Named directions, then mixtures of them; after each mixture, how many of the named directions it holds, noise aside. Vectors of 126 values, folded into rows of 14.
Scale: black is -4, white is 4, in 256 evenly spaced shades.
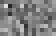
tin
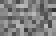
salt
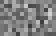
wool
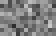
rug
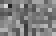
one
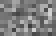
three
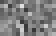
two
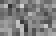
two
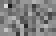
two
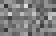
three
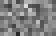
three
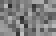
two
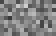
two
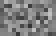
one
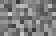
two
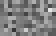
three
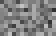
one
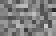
one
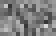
one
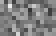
three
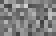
two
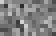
one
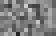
two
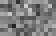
two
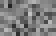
two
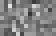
three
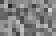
two
